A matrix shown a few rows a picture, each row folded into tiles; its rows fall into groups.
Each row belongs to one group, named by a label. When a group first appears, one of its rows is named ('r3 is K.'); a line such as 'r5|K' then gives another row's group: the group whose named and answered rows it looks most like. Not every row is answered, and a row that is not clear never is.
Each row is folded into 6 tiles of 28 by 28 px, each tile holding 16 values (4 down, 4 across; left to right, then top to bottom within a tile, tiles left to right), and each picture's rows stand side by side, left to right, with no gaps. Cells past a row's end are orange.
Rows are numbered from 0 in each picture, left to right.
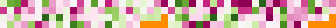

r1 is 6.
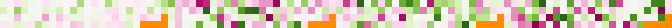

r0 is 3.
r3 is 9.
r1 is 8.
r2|3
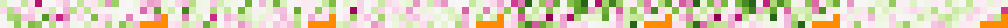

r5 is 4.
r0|8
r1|3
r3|3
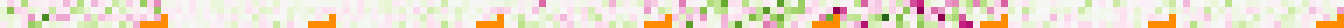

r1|4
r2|4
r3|8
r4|4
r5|6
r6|3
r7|4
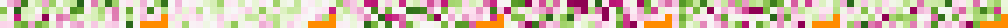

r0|3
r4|9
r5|9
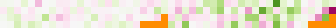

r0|8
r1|4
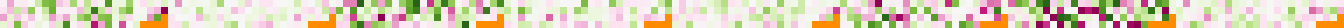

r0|4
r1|4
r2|3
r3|3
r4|4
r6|9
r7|4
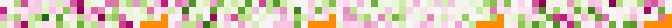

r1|3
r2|9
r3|8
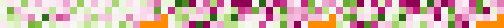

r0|8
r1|6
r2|6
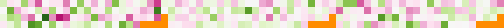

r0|8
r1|8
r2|6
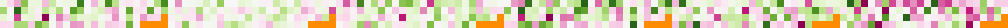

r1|4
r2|3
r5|6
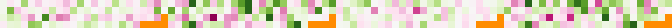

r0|8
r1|3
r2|9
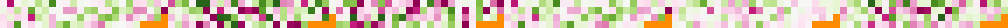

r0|4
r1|9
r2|6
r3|4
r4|9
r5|9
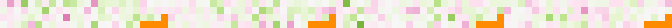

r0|3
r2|9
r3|6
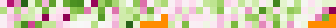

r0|3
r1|4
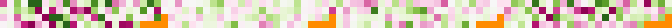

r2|8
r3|9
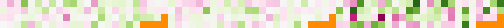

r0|3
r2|3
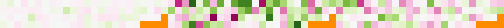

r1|3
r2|6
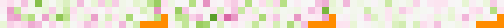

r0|9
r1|8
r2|4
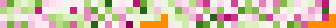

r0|9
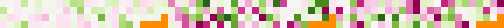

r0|3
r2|6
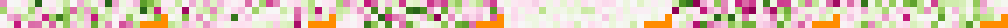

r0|9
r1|6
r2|8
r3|8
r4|6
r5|3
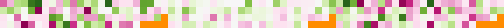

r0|9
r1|3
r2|6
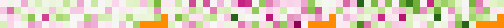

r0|9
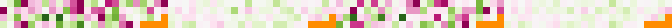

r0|6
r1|4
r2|6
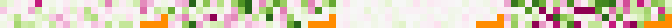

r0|8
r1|3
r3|9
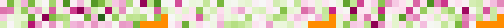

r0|9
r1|4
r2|6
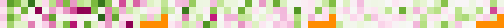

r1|3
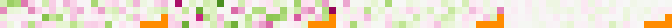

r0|6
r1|4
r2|4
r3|4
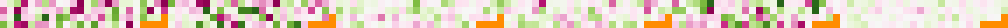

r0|6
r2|3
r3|8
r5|9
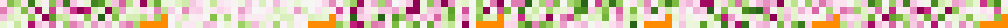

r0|9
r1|6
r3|3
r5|9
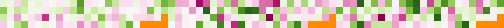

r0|3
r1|8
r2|3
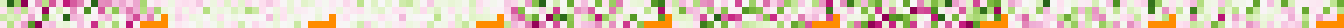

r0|6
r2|3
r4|8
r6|9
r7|3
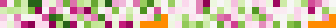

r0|9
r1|8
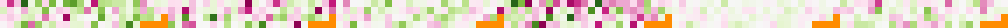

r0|3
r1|6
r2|4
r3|6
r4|4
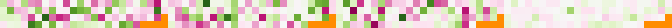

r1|9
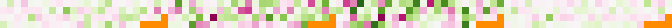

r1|9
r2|3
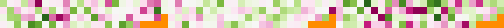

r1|4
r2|9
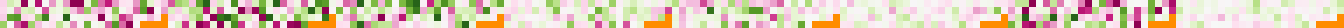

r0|6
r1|9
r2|3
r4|8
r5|4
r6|6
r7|3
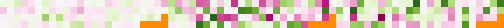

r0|6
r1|8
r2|3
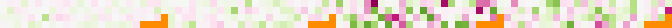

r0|8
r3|4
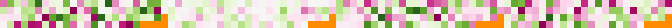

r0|9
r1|4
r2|8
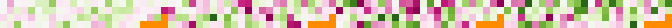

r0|4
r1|6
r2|6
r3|3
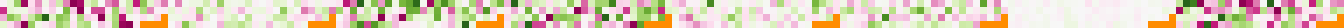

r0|6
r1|4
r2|3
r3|9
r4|9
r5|8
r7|6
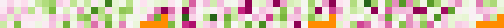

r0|4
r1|6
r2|9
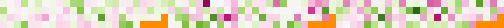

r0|3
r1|8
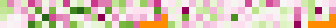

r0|8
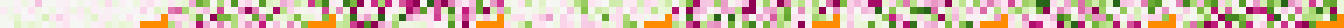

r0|8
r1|9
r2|6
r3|3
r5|8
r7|9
